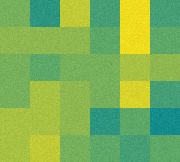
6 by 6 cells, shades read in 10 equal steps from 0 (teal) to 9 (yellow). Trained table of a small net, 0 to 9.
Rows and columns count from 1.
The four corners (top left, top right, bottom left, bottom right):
4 2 6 3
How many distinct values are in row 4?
5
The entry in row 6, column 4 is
3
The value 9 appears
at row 1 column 5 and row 2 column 5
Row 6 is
6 7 4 3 2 3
